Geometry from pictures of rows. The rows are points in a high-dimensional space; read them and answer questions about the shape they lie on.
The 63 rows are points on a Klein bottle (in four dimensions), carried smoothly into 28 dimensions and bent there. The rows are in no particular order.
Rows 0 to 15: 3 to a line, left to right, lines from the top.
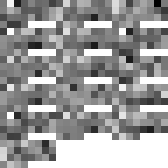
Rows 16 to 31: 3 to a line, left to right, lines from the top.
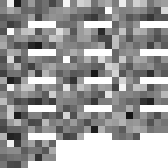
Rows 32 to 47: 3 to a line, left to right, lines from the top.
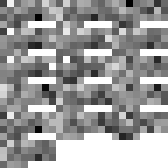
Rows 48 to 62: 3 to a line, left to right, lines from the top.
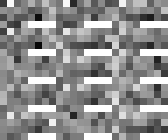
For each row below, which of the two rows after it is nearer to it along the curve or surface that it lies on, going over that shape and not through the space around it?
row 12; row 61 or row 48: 48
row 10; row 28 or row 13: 28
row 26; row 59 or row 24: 24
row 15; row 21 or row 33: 33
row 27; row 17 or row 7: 7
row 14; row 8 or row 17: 17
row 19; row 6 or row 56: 6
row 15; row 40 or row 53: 53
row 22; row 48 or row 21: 48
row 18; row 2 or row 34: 2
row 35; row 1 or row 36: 1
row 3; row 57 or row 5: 57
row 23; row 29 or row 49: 49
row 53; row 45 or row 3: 3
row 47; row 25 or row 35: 35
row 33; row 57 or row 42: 57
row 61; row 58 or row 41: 41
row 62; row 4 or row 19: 19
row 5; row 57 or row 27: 27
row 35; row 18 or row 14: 14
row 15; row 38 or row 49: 38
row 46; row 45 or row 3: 3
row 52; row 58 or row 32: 58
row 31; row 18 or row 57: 18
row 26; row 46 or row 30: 46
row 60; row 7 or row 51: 7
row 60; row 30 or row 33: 33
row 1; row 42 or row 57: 57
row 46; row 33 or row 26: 26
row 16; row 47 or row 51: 51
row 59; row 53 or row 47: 53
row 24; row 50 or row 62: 50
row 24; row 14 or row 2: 14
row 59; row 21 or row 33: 33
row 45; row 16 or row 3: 3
